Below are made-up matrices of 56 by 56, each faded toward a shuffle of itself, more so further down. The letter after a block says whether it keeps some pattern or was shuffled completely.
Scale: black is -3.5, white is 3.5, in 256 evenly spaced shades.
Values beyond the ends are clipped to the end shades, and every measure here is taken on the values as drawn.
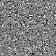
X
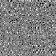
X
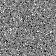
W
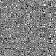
X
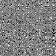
X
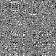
X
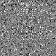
X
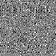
X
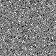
W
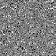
X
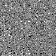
X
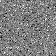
W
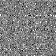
X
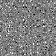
X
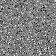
W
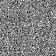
W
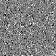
X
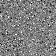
W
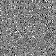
X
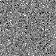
X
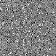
X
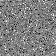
W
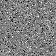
W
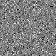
X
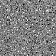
X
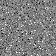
W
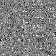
X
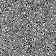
W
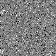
X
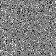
X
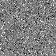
W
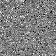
X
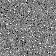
W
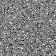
W
